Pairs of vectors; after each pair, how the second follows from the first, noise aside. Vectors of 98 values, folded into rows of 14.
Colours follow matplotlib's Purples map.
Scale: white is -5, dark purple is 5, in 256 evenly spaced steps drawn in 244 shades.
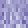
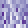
scaled up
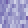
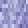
reversed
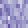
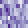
scaled up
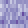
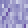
shuffled
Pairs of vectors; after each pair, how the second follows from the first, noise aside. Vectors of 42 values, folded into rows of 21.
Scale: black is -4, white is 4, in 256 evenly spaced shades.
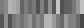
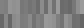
shrunk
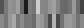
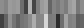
reversed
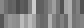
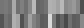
reversed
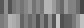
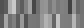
shuffled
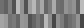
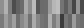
shuffled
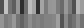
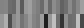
reversed
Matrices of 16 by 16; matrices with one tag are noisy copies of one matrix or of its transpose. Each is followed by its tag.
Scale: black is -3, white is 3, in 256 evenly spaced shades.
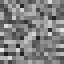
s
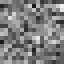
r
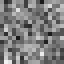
r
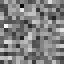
s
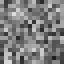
r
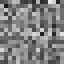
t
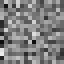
t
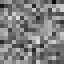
r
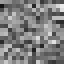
r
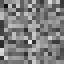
t
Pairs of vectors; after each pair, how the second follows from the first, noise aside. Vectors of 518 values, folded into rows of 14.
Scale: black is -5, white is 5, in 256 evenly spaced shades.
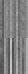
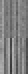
negated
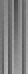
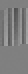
partly zeroed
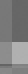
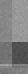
negated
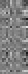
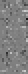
partly zeroed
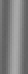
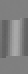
partly zeroed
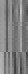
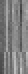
negated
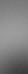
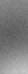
negated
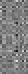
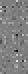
partly zeroed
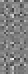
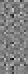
negated
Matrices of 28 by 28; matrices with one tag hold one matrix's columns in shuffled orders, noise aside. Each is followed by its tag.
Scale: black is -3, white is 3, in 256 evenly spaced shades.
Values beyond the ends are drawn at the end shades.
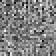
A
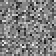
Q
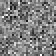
Q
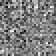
A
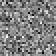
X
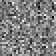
Q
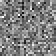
Q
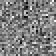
Q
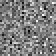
Q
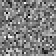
X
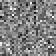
Q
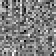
A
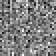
A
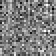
A
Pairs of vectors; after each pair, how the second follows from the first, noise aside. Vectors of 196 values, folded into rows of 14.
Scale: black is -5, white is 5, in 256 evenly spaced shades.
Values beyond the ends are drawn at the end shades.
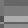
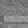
shrunk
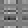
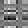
scaled up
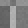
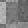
wrapped around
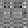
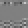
partly zeroed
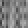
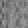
shrunk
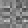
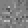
partly zeroed
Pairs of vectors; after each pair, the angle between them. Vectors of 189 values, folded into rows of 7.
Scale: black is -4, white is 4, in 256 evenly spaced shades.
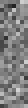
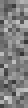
partly aligned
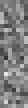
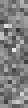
partly opposed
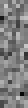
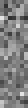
nearly opposite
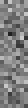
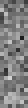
partly opposed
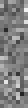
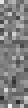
orthogonal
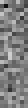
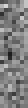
nearly opposite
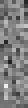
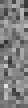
nearly parallel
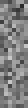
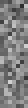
nearly parallel
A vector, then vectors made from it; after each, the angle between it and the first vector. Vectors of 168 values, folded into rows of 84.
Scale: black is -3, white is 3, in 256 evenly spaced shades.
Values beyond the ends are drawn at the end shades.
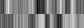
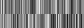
partly opposed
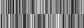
partly opposed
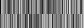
orthogonal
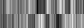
nearly parallel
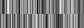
partly aligned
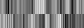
nearly opposite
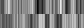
nearly parallel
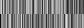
orthogonal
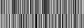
orthogonal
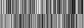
partly opposed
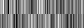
partly opposed
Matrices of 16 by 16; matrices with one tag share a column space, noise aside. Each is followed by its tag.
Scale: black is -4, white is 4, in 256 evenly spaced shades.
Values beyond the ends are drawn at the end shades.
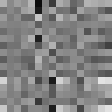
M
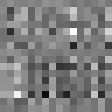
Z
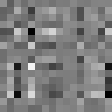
Z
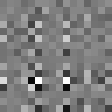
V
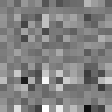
V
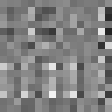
Z
